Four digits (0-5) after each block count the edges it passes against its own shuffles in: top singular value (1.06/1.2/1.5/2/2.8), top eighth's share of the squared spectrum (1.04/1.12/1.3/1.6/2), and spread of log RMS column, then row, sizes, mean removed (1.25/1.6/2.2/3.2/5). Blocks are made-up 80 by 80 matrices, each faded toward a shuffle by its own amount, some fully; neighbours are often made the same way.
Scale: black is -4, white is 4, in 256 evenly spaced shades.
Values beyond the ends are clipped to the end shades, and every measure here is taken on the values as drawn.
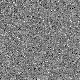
0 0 0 0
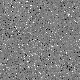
0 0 0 0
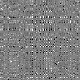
5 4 3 3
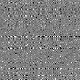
4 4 2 3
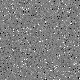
2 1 0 0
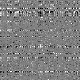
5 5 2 4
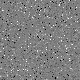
0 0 0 0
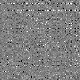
4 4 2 2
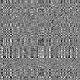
5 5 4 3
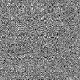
4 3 2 2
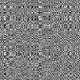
5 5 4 3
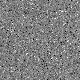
0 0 0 0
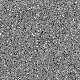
2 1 0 0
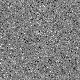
2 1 0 0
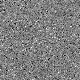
2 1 0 0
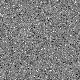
2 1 0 0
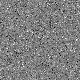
2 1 0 0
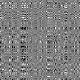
5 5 4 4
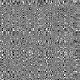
4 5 3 3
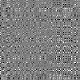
5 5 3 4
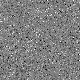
1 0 0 0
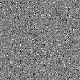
3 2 1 1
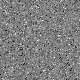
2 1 0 0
